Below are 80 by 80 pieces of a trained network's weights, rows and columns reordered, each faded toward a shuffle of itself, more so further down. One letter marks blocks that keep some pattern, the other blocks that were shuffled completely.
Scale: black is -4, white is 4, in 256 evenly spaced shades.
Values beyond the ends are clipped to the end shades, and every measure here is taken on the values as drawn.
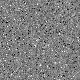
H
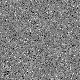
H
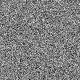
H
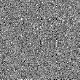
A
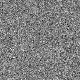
A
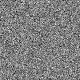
H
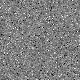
H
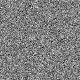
A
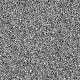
H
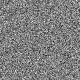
H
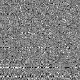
A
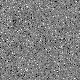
H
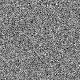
A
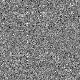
A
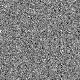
A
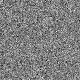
H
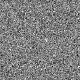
A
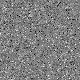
H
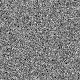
H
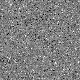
H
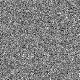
A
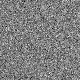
H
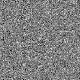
A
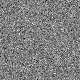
H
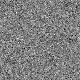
H
